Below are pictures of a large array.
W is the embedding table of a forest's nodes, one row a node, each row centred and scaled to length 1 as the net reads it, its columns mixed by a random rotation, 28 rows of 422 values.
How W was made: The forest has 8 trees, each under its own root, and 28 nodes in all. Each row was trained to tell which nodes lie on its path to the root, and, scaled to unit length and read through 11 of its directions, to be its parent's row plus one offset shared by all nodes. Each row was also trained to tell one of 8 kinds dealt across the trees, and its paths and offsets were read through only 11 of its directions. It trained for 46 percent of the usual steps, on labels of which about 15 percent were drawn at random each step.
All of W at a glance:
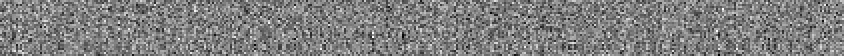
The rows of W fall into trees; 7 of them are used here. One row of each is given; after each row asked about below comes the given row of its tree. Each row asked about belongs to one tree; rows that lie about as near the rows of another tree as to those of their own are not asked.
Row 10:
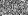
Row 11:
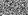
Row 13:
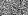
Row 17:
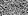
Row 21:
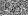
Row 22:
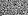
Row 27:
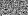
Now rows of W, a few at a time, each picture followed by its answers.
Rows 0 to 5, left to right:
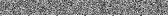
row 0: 21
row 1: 13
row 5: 17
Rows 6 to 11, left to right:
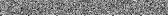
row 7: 22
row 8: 21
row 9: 13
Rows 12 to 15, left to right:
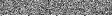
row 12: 21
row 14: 10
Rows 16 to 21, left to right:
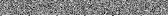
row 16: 27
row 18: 27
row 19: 10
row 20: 22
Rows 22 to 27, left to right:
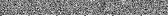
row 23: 13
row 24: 22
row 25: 21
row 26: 13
